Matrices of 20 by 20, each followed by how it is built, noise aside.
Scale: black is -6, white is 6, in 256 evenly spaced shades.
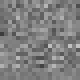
low rank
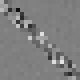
banded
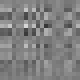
low rank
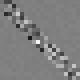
banded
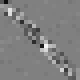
banded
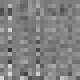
low rank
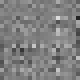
low rank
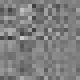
low rank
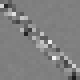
banded
